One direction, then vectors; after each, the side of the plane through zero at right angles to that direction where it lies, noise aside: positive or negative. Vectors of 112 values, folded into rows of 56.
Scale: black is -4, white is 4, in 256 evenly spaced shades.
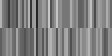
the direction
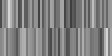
negative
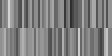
negative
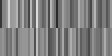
negative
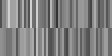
negative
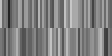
positive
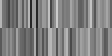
positive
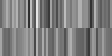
negative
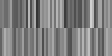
positive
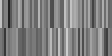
positive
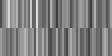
negative
